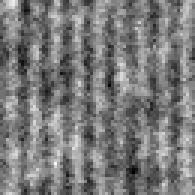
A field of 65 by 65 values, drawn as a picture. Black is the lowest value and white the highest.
The histogram is bell-shaped. The grain runs up and down. Stripes running up and down repeat 9 times from left to right.
